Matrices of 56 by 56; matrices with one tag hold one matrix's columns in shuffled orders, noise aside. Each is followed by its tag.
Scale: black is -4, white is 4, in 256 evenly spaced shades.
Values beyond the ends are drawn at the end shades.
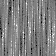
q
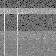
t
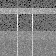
t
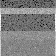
t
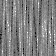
q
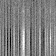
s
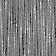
q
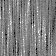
q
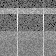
t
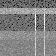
t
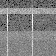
t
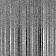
s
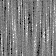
q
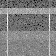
t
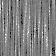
q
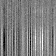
s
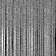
s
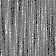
q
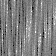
q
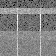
t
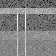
t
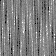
q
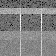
t
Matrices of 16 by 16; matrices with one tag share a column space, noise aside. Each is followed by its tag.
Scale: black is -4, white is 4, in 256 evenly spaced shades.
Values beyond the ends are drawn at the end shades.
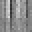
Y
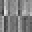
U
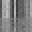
Y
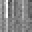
Y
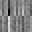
U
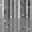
Y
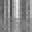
Y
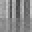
Y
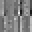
U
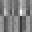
U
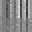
Y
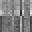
U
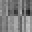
U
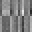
U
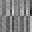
U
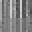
Y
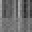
Y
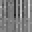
Y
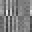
U
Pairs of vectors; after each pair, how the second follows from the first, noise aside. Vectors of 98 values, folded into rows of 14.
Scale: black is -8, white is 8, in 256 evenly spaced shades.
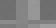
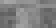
reversed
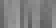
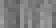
negated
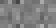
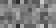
scaled up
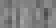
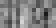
scaled up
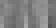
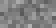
shuffled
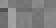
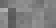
negated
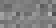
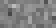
shuffled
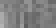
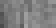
negated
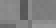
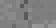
partly zeroed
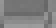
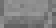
negated
